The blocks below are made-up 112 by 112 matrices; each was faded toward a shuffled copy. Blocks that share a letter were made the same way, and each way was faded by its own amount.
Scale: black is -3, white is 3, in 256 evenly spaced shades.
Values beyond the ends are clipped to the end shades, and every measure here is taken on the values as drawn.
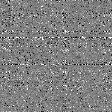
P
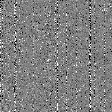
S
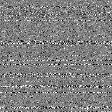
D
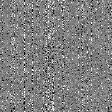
S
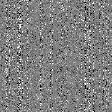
S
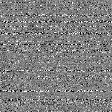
D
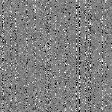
S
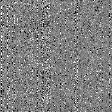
S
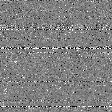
D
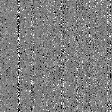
S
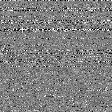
D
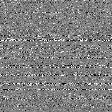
D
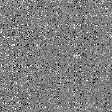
P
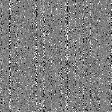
S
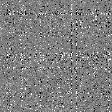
P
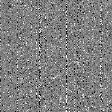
S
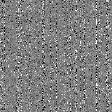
S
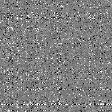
P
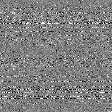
D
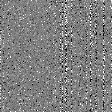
S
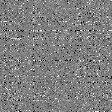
P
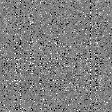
P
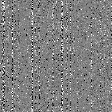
S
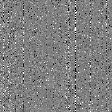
S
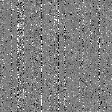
S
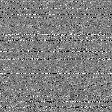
D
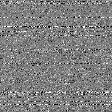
D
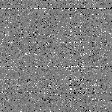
P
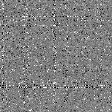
P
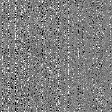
S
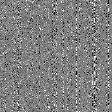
S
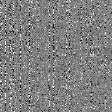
S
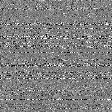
D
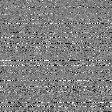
D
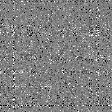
P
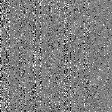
S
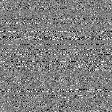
D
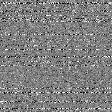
D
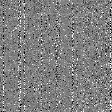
S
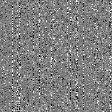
S
